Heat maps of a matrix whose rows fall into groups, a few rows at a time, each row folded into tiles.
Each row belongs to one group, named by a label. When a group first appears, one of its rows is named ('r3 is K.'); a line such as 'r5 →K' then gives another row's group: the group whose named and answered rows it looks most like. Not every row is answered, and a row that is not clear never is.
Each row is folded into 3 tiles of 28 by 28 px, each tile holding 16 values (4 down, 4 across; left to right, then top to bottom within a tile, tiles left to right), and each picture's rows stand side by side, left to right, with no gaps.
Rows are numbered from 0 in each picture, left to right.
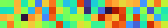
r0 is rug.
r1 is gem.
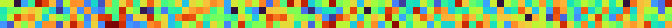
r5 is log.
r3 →gem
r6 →rug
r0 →gem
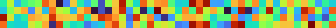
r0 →log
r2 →gem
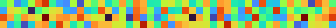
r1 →rug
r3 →log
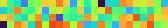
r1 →log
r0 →rug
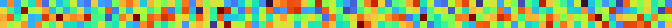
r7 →log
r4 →gem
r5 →log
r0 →log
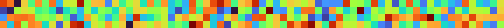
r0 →gem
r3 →rug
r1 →rug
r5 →log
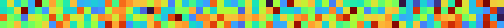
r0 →log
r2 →log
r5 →gem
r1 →gem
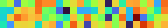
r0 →gem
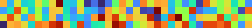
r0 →rug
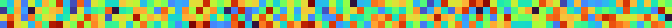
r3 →rug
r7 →gem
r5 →gem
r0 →rug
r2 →gem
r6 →log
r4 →log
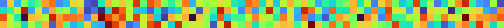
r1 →gem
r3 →rug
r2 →rug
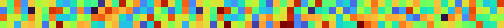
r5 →rug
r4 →gem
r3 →gem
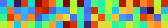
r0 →gem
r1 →gem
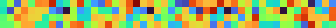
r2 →gem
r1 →gem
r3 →log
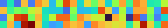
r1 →rug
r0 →gem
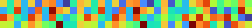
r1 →rug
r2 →gem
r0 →rug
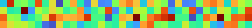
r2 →log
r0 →log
